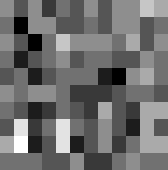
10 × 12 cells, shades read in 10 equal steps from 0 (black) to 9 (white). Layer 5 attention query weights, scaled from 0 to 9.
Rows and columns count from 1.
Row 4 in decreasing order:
5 5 4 4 4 4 4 3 3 3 3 1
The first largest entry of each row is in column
11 3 5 5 11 1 8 2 2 6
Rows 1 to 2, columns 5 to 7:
4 3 5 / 3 3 4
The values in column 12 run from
3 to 6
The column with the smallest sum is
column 3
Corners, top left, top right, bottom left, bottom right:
5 6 4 4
